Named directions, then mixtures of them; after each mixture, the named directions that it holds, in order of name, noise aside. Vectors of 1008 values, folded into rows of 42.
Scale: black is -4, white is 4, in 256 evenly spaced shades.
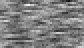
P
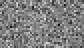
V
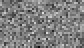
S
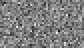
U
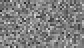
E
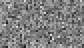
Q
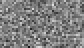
E, S, V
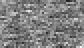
P, S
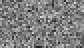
S, V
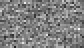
E, P, V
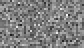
E, U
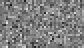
Q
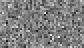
Q, V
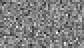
U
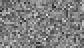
E, S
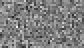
Q, U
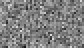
Q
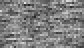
E, P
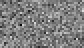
S, U
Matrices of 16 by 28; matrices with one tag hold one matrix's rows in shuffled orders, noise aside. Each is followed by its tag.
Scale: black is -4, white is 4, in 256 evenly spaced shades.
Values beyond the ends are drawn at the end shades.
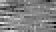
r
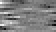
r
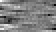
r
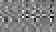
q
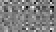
q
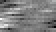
r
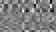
q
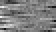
r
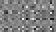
q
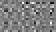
q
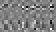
q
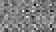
q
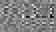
q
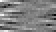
r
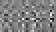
q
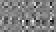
q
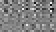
q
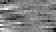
r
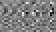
q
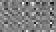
q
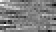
r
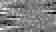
r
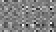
q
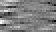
r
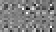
q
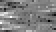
r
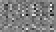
q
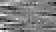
r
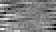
r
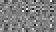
q
